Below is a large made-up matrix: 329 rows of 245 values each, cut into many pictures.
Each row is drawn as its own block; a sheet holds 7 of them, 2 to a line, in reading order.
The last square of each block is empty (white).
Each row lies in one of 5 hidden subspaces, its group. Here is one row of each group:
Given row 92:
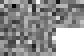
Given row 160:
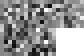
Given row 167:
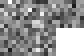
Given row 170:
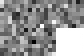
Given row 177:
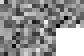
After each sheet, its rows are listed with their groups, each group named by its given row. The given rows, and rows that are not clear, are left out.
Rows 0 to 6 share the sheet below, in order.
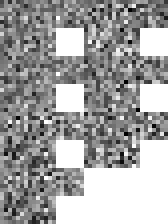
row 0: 177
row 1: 160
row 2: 177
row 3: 170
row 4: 160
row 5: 177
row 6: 160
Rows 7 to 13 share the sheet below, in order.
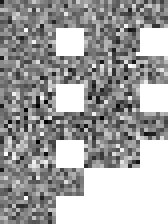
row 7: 170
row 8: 170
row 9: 177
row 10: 160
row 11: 160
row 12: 92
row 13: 170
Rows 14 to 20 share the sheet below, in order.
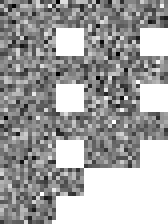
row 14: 92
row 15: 92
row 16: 177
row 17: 167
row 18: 92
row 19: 167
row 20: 170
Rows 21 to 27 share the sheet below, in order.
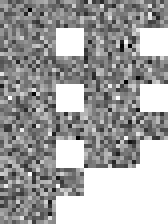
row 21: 167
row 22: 177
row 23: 92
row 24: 170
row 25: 160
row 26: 170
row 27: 92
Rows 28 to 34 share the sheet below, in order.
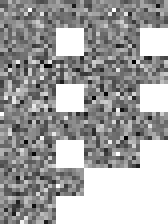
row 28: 167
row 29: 167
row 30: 160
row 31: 92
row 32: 170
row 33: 170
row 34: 177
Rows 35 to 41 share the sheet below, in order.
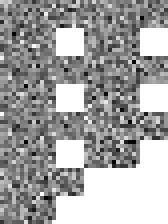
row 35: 167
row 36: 177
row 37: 170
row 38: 92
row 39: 170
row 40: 170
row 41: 170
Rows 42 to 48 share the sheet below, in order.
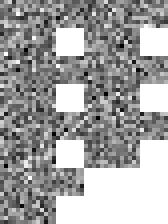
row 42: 177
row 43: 167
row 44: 92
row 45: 92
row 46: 177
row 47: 92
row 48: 167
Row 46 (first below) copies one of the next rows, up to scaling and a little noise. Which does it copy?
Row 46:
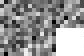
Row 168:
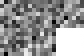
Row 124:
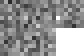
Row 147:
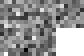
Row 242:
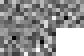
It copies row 168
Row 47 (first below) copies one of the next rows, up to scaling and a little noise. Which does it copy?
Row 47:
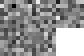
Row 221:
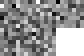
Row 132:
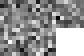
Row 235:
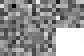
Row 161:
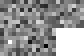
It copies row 235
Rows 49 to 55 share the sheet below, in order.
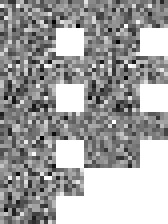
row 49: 92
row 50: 170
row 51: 160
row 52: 160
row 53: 170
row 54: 167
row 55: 160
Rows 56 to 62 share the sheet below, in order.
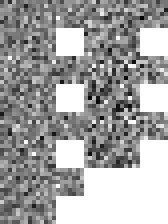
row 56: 177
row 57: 177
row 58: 167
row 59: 160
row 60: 170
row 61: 160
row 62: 177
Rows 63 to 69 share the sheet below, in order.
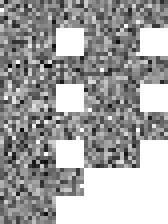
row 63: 177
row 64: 170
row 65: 160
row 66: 177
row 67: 160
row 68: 177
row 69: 92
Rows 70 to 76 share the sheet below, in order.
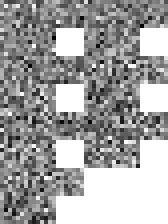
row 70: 92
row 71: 177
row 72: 167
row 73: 160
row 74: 92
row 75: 170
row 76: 160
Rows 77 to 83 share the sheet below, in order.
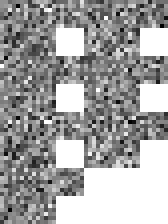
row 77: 160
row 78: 160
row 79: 177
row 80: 167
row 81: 160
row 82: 160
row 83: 92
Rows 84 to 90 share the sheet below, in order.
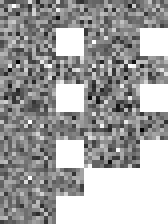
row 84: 92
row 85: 92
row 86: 160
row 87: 160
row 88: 167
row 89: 177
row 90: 167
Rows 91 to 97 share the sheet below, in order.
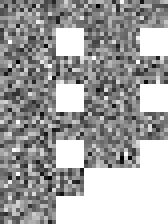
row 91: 92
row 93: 160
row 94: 167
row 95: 177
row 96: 177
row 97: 160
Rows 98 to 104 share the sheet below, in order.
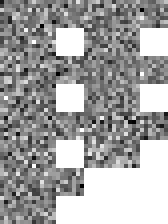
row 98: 170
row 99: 92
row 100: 177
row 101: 177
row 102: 92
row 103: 160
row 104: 92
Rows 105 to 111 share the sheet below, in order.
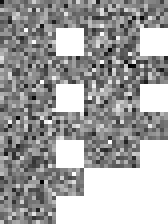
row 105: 170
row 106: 177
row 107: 170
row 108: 160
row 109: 160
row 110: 170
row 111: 167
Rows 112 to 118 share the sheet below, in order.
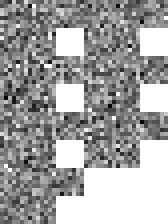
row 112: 92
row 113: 92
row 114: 160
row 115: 177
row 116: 177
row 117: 92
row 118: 167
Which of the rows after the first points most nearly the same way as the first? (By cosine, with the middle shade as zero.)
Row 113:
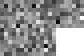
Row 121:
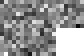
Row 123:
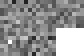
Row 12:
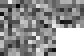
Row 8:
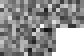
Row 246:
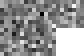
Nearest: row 123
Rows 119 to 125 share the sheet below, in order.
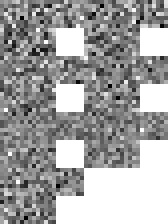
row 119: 160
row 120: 160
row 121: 177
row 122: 170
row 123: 92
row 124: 177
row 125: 177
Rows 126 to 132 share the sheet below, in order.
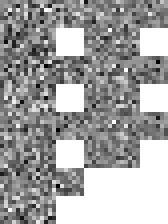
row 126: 160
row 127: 170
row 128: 160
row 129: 167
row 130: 177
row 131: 167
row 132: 92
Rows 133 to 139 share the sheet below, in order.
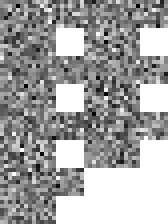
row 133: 160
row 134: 167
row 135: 170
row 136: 167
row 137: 167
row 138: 167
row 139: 92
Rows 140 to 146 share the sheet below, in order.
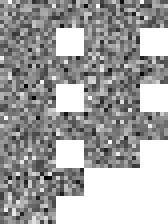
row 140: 167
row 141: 92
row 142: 170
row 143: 177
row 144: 92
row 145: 170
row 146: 160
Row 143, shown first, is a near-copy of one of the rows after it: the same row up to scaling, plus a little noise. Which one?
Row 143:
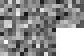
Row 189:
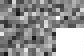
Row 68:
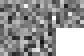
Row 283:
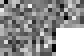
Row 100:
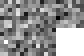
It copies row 100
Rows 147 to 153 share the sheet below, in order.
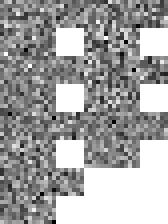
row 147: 177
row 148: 167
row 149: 167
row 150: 92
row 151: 167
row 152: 167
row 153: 170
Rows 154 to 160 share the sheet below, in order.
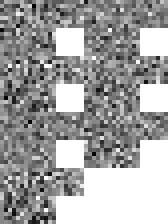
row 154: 92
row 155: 170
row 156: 160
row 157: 167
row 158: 167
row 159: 92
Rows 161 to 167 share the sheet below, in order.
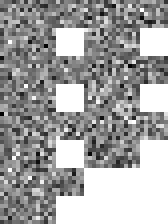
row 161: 92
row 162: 92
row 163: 170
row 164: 160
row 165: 177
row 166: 160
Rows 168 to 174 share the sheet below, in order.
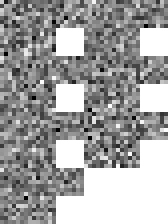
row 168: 177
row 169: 167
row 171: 177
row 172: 177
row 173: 92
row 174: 170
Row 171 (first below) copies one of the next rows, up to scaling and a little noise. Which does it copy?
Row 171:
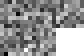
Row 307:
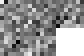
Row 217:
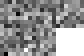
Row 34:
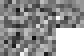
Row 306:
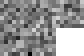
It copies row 217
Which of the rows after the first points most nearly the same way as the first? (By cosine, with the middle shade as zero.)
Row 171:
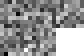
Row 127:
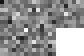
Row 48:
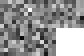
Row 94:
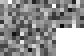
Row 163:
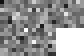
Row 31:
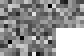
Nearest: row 31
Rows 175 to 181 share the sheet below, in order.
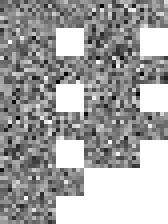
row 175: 92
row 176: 160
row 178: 92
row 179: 160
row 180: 170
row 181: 170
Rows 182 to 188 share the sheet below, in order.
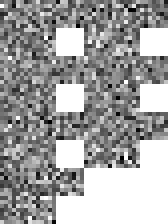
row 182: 92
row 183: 160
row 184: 167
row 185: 170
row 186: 160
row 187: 177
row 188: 170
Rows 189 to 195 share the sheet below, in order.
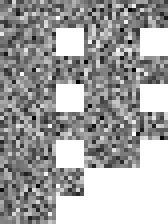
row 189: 177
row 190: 160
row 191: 160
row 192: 92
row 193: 92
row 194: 160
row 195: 177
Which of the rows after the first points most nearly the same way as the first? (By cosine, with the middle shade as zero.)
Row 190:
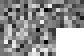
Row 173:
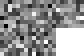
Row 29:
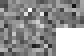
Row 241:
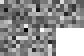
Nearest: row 241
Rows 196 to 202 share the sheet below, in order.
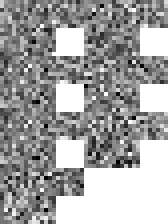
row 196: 170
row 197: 160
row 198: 167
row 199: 92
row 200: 167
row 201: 160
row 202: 160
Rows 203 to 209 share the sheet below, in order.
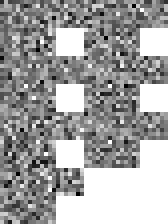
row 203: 177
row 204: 92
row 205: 170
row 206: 170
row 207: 160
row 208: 170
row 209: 160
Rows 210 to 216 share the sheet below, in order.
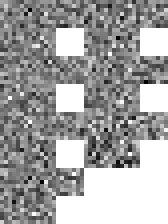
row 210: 167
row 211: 177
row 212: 92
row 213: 167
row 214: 167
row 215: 160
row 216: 167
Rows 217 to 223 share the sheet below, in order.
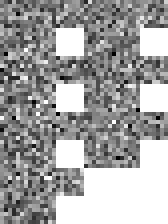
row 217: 177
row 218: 177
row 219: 92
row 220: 170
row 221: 92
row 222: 167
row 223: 160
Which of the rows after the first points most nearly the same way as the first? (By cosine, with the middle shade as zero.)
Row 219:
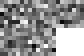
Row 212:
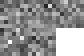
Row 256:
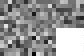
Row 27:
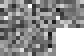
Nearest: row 256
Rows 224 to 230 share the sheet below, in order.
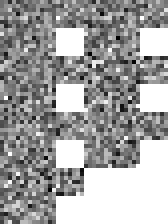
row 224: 177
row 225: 177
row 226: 177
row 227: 92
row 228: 92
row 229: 170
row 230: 160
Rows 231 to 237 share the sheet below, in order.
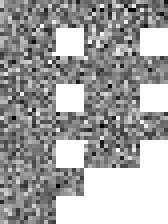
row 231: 170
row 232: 160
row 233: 92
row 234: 170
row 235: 92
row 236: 92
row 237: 177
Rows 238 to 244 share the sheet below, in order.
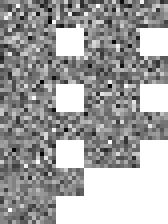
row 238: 160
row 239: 92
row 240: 170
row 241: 170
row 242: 177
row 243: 170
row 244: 92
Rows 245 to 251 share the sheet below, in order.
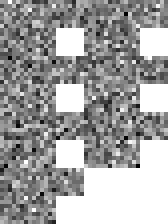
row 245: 167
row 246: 167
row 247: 167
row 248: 92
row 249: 177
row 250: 170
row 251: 170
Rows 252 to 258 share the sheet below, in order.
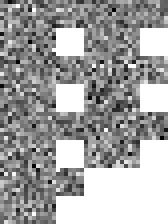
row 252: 92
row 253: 167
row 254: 92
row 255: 160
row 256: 92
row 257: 160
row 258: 92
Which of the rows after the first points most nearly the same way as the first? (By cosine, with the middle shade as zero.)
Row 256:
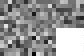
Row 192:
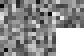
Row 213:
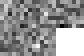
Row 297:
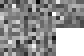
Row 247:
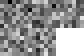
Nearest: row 297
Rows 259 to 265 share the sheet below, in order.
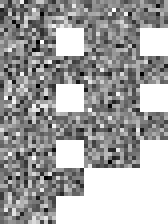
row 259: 167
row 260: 167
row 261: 160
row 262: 177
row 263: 92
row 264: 177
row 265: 160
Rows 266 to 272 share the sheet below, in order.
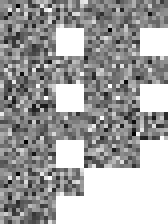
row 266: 160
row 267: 170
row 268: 160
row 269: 170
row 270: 170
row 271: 160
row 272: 160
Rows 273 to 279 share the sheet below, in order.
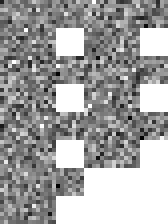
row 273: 170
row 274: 167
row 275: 92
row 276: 92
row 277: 92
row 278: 177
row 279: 177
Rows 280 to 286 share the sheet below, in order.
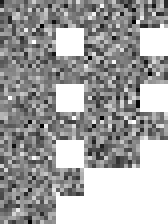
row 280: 170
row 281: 160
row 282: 92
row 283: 177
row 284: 167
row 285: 160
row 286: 177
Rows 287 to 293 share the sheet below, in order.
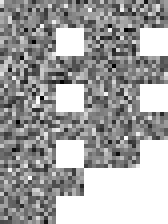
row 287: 170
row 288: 170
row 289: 167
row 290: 167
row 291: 177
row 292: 170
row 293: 167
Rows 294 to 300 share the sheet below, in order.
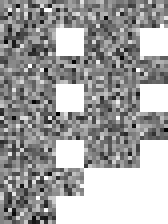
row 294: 160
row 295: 160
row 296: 167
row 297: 92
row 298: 92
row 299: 92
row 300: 160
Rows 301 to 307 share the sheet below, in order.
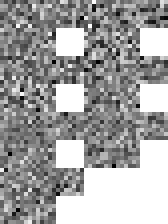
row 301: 92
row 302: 92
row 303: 167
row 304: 92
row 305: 92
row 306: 177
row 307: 177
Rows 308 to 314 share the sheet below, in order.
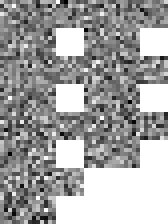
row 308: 92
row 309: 92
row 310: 92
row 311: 92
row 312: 92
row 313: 160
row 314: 160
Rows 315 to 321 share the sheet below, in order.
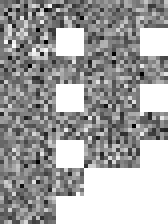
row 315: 160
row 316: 177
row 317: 167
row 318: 92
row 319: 177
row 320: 92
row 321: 160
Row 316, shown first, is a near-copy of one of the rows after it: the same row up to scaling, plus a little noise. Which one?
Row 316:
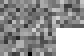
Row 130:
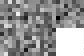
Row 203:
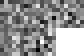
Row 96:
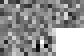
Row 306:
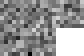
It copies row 306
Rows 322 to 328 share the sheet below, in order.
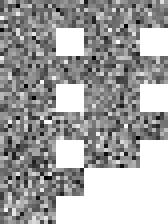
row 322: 92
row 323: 170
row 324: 170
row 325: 167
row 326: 160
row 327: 167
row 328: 160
